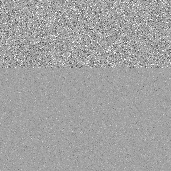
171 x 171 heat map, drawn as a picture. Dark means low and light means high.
The halves do not mirror each other. No row or column stands out. A horizontal seam about 40% of the way down splits the table, and the bottom part is calmer. The texture is fine-grained noise. No regular stripes run through it. A few values lie far out on both sides of the bulk.
